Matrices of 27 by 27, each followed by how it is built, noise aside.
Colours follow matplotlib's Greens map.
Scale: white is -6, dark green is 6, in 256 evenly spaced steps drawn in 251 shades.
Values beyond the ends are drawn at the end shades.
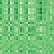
low rank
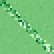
banded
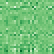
low rank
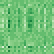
low rank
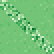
banded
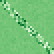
banded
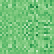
low rank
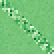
banded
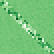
banded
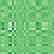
low rank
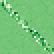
banded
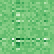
low rank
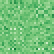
low rank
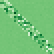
banded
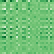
low rank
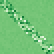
banded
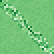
banded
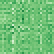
low rank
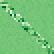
banded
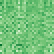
low rank
